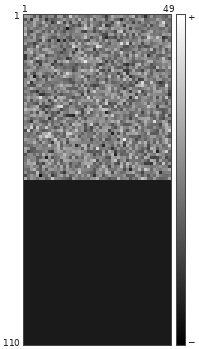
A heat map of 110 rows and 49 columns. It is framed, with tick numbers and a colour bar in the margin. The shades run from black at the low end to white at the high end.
The table splits into 2 rows of 1 panel. Panel 1,1: middling, fine-grained, strong in contrast. Panel 2,1: very low, flat.
